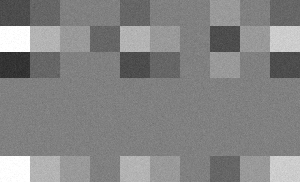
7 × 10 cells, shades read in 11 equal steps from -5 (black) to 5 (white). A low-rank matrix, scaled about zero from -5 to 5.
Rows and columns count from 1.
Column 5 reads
-1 2 -2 0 0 0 2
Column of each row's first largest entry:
8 1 8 1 1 1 1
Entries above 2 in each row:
0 2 0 0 0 0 2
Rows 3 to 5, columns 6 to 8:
-1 0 1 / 0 0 0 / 0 0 0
